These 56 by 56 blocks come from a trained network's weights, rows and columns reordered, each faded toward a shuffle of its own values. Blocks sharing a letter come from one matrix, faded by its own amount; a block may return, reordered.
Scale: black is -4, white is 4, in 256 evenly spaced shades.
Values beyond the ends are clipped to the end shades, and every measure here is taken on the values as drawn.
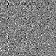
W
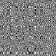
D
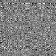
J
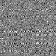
J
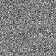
W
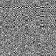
J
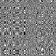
D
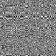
J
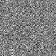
J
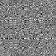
J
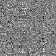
W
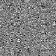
W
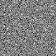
W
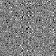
D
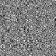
W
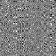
D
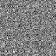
J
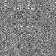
J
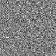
W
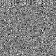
J
